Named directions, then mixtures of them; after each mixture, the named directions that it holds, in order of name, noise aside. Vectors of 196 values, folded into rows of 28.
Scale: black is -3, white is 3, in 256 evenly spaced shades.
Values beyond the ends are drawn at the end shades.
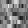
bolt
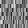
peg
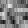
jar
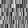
peg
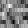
jar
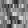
bolt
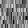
jar, peg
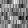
bolt, peg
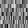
peg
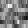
bolt, jar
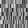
peg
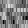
jar, peg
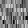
jar, peg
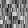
bolt, peg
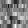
bolt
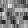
jar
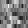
bolt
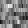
bolt, jar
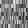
bolt, peg
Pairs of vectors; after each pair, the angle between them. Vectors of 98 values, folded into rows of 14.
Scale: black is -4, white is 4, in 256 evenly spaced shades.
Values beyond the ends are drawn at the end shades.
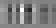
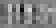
nearly opposite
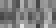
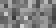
partly aligned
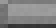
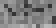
partly opposed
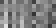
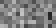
partly aligned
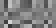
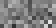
partly aligned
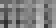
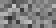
orthogonal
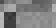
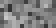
partly opposed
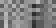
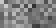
partly aligned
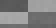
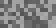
orthogonal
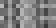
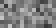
partly aligned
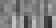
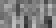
nearly parallel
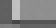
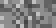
orthogonal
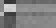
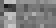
nearly opposite
